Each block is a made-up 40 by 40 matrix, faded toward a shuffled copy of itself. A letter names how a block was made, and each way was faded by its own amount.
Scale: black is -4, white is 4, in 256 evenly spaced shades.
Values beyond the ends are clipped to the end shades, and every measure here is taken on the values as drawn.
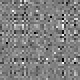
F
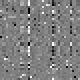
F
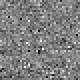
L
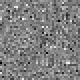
L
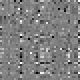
F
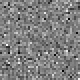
L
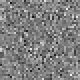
L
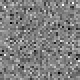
L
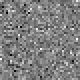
L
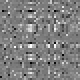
F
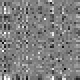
F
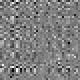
F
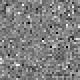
L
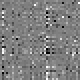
F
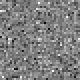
L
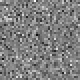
L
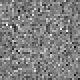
L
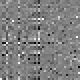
F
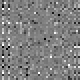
F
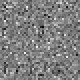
L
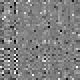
F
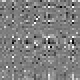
F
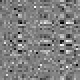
F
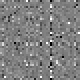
F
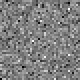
L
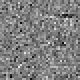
L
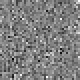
L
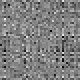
F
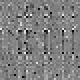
F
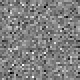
L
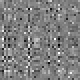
F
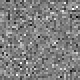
L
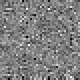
L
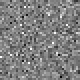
L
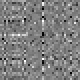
F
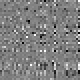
F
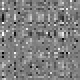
F
